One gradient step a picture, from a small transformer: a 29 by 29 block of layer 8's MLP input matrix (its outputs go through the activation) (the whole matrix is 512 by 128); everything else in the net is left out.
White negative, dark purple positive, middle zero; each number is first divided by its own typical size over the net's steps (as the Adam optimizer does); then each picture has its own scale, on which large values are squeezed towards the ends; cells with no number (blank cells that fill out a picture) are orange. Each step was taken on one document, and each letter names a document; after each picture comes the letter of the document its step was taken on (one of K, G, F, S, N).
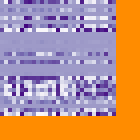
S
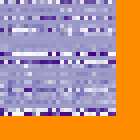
S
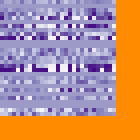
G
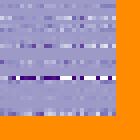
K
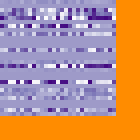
G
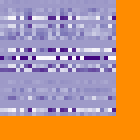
G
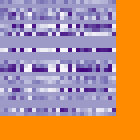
G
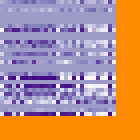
S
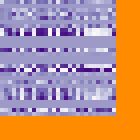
G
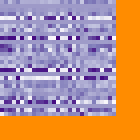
S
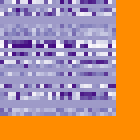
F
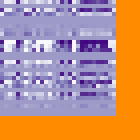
F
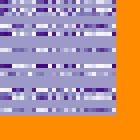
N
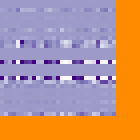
K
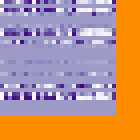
F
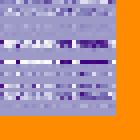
F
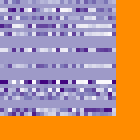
G
